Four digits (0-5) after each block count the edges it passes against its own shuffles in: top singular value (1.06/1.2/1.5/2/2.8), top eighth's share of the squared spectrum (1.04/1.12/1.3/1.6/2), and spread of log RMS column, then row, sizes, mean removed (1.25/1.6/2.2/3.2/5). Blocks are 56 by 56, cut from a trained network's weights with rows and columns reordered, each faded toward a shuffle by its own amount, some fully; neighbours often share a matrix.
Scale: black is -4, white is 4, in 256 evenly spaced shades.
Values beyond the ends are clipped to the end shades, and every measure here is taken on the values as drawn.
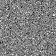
0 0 0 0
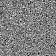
1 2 0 0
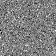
0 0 0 0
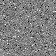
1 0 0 0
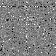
2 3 1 2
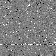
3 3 0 1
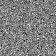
1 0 0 0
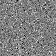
0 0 0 0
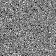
2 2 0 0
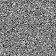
0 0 0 0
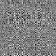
3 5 3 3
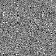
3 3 1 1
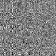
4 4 2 2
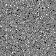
0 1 0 0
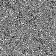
0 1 0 0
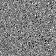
1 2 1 0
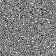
0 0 0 0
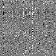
3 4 2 1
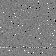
2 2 0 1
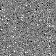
2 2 1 0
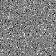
2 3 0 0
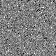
0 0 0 0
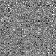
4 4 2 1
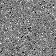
1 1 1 0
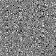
3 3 1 1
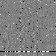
4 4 0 1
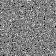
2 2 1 0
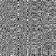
4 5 3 2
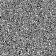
2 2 0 0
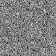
3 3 1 1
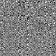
3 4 2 2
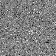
2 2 0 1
